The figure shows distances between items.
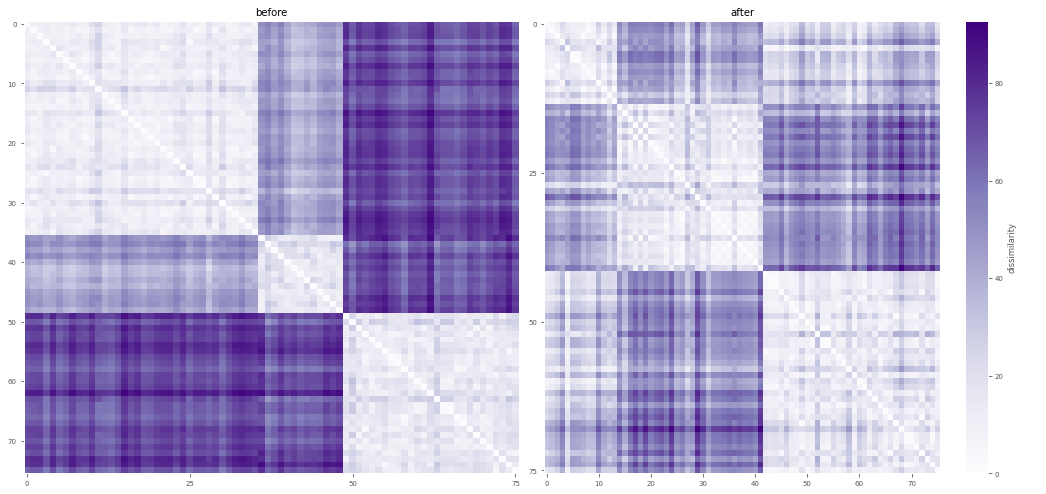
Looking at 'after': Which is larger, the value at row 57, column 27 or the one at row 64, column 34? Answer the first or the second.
the second
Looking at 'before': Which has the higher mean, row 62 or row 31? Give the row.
62
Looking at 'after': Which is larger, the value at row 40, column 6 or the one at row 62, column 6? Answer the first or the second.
the first
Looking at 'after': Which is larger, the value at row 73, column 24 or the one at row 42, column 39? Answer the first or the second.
the first
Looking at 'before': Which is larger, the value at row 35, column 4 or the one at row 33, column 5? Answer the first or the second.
the second
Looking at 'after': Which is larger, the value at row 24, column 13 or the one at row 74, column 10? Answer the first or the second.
the second
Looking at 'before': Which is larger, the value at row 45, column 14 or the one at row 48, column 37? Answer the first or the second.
the first
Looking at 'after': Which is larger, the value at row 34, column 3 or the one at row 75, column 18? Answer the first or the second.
the second
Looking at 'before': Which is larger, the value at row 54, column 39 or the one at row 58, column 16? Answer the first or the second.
the first
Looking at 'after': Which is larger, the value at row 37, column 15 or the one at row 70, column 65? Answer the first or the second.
the first
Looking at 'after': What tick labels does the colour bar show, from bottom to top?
0, 20, 40, 60, 80
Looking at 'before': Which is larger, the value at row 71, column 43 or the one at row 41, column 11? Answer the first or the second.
the first
